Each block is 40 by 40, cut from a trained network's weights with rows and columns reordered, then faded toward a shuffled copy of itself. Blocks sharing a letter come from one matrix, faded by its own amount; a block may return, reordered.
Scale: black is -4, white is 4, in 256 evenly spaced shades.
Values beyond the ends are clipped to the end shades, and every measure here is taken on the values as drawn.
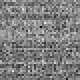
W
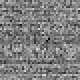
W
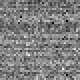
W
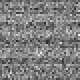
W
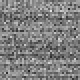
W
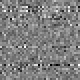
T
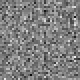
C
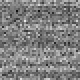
W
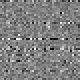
T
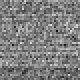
W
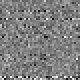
T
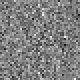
C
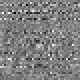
T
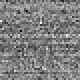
W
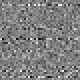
T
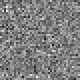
C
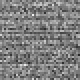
W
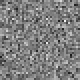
C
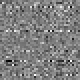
T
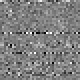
T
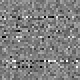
T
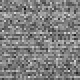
W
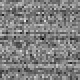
W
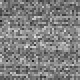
W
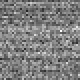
W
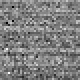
W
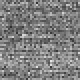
W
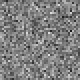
C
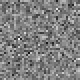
C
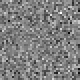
C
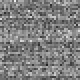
W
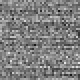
W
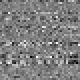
T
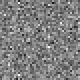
C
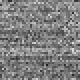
W
